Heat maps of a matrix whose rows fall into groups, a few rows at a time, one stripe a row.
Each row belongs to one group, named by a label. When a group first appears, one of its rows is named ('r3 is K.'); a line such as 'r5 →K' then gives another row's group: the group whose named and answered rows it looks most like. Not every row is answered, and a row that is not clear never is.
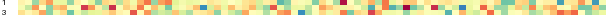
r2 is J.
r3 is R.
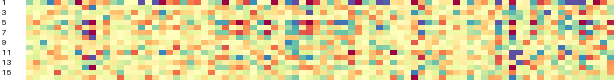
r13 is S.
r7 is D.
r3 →R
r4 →J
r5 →D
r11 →J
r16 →J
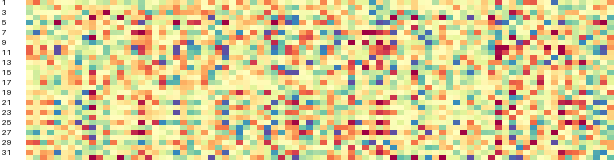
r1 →S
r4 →J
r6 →J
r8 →D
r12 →S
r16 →J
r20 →J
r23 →R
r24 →D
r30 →S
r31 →R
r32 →J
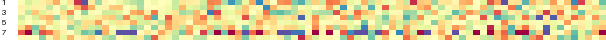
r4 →R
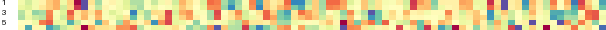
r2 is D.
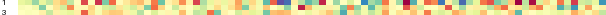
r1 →J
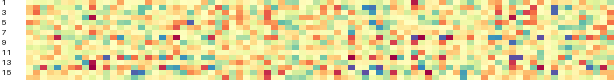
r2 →S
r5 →S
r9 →J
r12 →J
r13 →D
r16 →S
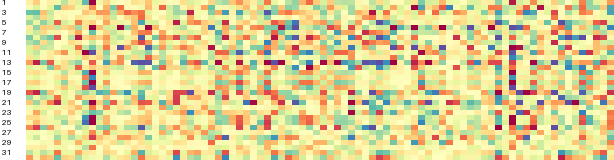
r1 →D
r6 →J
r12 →J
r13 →S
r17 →D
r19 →S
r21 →J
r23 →S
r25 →D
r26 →S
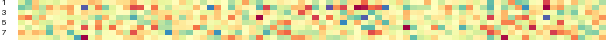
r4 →S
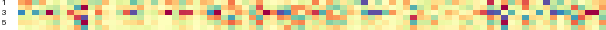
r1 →S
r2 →D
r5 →D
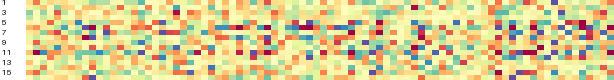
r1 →S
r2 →J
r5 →R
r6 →D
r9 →S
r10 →J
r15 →S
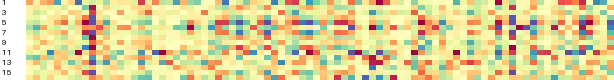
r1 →R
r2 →D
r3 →J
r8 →D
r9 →J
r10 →D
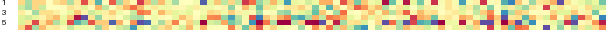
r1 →J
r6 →S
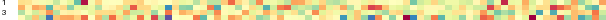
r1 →D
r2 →R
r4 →J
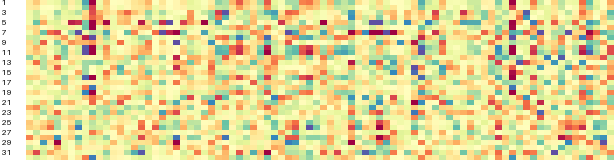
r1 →D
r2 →D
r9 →J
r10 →D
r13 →S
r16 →D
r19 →D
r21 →J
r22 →S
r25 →R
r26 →R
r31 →S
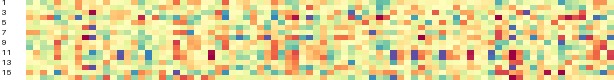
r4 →R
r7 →S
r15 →R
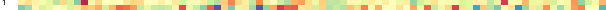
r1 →D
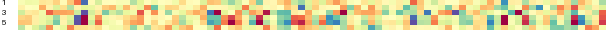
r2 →R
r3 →S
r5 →D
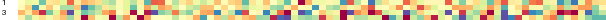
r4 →J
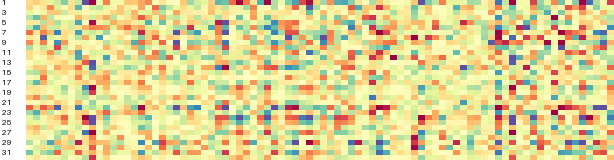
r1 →D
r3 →R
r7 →R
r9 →R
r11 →R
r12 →J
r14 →S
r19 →D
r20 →S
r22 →R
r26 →S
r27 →D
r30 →J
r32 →D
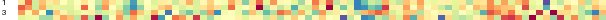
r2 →S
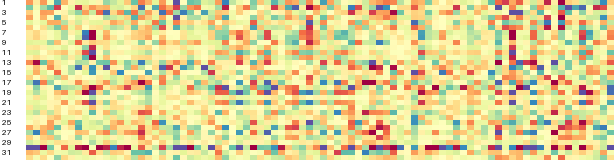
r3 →J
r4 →R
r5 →R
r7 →D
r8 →D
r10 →D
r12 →D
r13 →S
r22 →J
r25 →R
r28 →R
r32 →R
